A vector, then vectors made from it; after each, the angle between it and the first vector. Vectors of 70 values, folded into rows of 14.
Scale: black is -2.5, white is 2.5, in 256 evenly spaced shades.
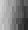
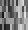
partly opposed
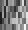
partly opposed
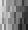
nearly parallel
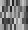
orthogonal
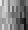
nearly parallel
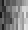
nearly opposite
